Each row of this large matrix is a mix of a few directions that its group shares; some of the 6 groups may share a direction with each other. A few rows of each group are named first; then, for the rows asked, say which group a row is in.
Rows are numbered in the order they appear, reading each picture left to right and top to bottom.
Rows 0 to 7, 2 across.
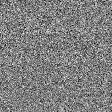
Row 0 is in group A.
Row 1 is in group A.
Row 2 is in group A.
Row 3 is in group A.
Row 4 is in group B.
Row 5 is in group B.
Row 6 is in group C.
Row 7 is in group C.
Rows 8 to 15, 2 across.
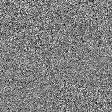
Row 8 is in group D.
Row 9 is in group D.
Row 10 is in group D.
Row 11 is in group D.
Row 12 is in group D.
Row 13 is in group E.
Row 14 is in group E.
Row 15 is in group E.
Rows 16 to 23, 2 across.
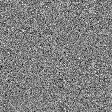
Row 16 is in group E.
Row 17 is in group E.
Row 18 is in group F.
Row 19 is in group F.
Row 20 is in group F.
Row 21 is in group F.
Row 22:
E
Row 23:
C
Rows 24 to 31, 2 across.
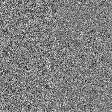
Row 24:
C
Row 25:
F
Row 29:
F
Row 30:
B
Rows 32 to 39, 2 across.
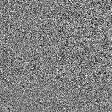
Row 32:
E
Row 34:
E
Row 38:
C
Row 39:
C
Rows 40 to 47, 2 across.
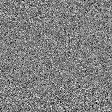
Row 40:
D
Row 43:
D
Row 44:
D
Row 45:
D
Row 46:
E
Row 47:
F
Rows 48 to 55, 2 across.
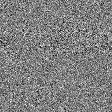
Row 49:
F
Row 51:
C
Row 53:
D
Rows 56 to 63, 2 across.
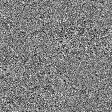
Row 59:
A
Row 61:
C
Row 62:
E
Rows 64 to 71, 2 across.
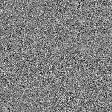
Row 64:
F
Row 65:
A
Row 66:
B
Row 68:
F
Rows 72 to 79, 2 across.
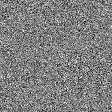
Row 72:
E
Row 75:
A
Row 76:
B
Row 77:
B
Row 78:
E
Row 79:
E
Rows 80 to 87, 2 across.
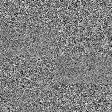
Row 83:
C
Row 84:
D
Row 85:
E
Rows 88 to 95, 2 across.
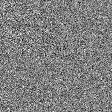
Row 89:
A
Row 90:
B
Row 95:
E
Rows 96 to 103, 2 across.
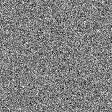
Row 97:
B
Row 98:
D
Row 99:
E
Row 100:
D
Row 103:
F
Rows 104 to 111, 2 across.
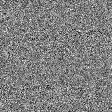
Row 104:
A
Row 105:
D
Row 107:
E
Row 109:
C
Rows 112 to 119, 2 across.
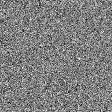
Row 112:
A
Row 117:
A
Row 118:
E
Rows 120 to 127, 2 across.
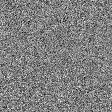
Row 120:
B
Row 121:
B
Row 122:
E
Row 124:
B
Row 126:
F
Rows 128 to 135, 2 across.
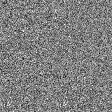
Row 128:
C
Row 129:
D
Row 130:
A
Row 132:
C
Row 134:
B
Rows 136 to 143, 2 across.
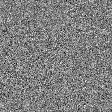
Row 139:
A
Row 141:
F
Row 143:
B
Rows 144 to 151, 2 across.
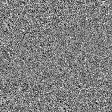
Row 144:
C
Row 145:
A
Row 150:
A
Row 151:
C
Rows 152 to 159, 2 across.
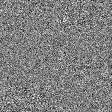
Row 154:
F
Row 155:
C
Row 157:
C
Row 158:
E
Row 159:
E
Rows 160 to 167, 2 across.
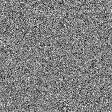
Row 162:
A
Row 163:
F
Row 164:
B
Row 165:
F
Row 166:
B
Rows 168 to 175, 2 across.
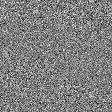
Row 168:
E
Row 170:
C
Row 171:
F
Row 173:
D
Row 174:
E
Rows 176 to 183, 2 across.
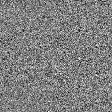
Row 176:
A
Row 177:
A
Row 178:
D
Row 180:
C
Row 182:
F
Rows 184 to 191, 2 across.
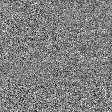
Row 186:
C
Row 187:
A
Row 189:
A
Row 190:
E
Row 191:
D
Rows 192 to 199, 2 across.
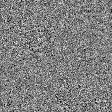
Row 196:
D
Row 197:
A
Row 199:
A
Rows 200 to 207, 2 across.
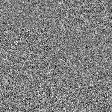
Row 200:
F
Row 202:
D
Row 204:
C
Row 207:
D
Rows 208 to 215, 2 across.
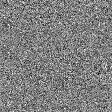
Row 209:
F
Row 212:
E
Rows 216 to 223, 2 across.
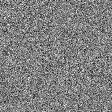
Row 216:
E
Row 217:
D
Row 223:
B
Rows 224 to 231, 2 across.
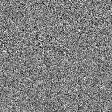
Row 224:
E
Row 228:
D
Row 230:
D
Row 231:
B
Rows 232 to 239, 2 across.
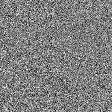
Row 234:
F
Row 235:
D
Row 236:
D
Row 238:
C
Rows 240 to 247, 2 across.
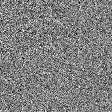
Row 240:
C
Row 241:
A
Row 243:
B
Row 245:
D
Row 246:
B
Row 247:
C
